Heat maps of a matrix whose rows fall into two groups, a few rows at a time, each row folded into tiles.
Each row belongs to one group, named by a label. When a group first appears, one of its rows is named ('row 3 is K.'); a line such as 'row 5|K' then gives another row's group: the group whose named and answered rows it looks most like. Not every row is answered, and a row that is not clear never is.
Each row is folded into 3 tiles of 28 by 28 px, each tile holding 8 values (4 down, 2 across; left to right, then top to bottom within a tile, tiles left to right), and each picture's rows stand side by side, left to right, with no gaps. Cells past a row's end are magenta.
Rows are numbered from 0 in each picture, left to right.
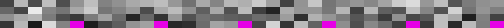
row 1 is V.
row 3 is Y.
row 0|Y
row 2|V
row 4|V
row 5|Y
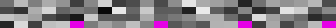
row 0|Y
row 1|Y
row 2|Y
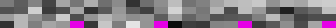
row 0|Y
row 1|Y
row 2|V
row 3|V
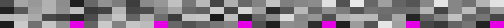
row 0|Y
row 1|Y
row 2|V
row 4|Y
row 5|V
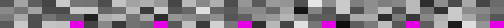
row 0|Y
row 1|V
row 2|Y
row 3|Y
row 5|Y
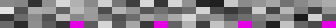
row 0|V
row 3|V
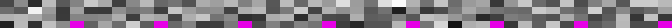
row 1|Y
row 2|V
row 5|Y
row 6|Y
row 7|V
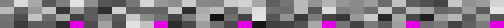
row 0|V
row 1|Y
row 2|V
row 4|V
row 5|V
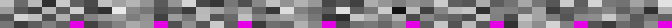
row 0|V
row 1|Y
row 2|Y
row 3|Y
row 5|Y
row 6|Y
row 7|V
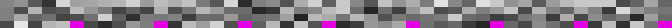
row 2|Y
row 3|Y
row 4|V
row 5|V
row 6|V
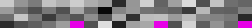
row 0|V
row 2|Y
